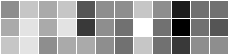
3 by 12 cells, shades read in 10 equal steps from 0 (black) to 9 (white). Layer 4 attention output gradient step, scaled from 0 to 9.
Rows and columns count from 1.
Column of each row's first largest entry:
2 8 2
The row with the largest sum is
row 3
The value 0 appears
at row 2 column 10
